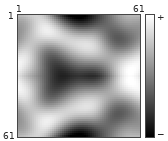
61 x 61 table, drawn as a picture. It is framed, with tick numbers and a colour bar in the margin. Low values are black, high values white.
Slope: none. Mirror symmetry: top to bottom. Ninth with the highest average: middle right. Average level on the scale: 60%.
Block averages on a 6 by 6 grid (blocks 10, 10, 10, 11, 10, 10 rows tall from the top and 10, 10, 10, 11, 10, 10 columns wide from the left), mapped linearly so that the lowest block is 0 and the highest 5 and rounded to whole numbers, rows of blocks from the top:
341012
434422
400135
400135
434422
341012
